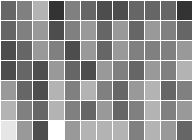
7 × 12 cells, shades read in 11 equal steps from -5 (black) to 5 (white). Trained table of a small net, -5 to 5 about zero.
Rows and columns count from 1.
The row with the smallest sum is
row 1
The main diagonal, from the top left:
-1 0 1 1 0 -1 2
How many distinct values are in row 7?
7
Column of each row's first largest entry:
3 3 3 12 4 1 4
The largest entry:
5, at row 7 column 4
